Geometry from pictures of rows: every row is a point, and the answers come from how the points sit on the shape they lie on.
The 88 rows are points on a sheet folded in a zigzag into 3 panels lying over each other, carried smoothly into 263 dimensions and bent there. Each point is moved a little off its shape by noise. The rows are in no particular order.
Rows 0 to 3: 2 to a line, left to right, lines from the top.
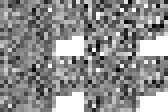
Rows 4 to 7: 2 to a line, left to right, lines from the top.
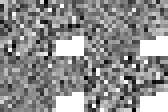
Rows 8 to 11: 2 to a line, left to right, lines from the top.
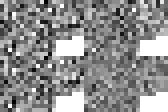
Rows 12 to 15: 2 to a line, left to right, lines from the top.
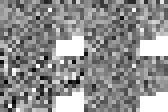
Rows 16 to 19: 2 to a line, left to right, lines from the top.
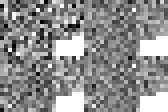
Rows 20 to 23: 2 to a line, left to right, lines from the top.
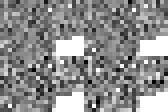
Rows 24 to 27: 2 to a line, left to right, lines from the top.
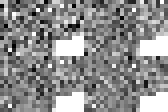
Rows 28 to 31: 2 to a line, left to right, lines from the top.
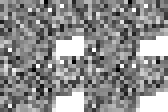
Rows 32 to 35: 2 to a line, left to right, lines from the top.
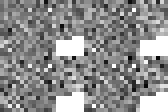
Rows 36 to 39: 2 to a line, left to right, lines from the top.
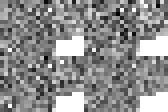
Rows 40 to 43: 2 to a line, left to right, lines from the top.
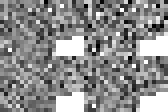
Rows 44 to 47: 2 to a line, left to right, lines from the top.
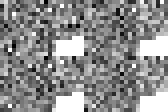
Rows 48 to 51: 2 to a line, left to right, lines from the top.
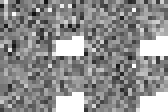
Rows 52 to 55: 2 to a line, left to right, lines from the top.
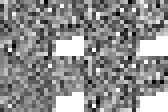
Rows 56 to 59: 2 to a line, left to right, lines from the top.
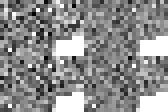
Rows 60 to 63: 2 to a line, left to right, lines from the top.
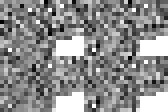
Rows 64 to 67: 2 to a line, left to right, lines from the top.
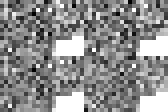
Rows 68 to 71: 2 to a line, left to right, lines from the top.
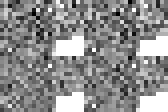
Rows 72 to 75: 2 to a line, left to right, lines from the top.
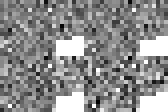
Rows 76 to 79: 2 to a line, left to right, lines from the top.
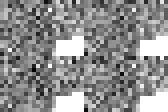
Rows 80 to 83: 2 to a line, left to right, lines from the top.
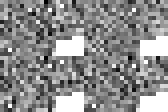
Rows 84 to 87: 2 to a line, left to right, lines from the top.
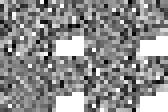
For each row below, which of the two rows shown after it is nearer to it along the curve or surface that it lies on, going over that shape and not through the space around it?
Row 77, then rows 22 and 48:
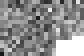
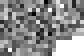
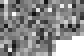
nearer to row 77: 22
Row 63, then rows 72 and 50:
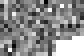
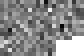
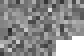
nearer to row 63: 72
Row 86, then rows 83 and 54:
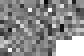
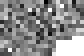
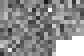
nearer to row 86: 54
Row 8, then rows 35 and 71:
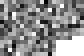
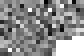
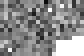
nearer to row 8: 71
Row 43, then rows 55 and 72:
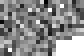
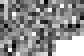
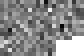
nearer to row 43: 55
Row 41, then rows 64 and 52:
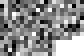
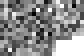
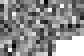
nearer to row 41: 52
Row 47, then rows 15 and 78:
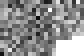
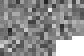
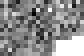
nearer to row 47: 78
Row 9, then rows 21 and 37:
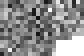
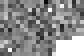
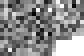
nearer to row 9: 37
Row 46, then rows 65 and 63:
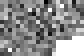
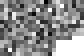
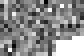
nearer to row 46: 65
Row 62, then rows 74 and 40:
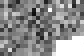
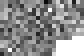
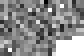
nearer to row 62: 40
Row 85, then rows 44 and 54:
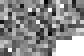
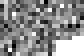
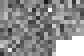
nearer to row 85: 54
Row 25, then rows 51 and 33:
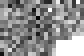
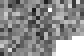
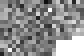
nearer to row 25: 33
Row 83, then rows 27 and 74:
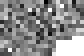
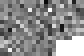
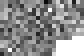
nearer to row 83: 74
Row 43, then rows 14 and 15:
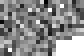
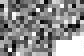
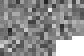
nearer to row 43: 14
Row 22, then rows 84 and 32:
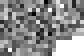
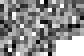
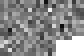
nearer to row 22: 84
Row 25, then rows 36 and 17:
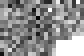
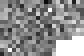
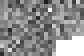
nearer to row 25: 36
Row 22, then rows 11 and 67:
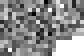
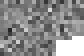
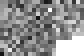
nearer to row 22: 67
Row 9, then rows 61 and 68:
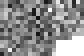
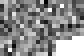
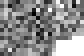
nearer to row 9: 68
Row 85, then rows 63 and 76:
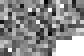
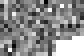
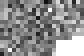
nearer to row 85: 76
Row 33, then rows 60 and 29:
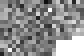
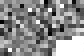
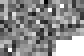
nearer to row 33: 60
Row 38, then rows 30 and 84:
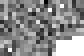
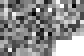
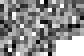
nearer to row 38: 84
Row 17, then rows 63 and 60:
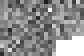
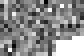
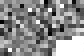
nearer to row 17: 60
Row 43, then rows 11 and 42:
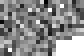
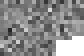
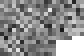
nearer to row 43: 42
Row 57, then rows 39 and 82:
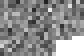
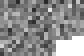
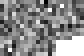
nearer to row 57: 39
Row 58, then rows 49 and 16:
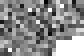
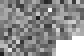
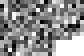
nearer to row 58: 49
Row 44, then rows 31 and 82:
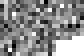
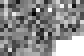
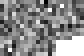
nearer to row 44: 82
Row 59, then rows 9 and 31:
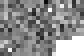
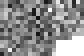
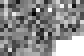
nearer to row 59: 31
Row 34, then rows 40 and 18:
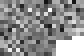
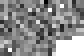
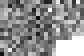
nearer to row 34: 18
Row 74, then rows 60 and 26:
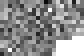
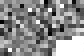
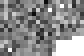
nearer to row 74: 60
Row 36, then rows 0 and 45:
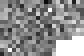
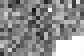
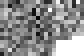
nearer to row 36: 45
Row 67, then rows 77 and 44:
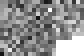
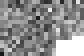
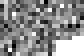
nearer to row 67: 77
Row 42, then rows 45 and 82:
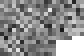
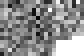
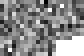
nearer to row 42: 45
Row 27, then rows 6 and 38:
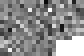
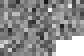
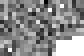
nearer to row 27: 38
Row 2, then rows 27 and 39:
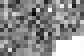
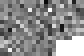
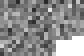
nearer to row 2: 27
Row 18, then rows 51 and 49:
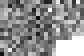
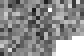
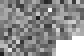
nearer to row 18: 49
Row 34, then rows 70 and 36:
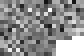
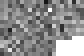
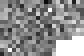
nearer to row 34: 36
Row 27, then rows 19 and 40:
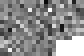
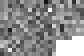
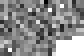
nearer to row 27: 19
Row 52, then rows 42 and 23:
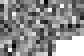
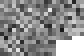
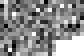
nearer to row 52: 23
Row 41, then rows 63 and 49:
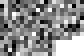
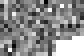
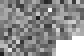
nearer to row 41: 63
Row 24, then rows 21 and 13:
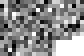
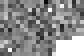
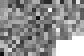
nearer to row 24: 21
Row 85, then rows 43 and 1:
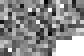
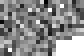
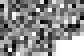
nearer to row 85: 43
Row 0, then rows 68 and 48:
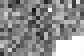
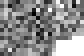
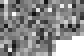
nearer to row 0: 68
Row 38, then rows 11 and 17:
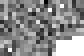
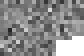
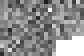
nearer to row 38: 17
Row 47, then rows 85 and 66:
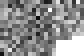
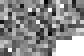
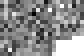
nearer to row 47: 85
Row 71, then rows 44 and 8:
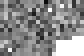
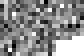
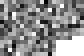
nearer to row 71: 8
